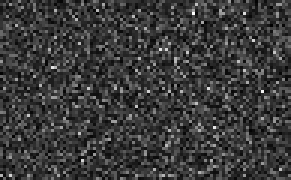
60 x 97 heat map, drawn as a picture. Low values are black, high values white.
Odd rows or columns: none. Histogram: skewed, a long tail of high values. Stripes: none. Grain: fine. Seam: none. Average level on the scale: 20%.
